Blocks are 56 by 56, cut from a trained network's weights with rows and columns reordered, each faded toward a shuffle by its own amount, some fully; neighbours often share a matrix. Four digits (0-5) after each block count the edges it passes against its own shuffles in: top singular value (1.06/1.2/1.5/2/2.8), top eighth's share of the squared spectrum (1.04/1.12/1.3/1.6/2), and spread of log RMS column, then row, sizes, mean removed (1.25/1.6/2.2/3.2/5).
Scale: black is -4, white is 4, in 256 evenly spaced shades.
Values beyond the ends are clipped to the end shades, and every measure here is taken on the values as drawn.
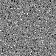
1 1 0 0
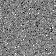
0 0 0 0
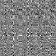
3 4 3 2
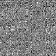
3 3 2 1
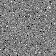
0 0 0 0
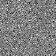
2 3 2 0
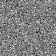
0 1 0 0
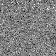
0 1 0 0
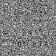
3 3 1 1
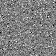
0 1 0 0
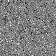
0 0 0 0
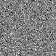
0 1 0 0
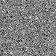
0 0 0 0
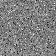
0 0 0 0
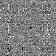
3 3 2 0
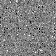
2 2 1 1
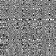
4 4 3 2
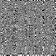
3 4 2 2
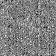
2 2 0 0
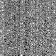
3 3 0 1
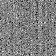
2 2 0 1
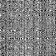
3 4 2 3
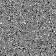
1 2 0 0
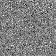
1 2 0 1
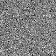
2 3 1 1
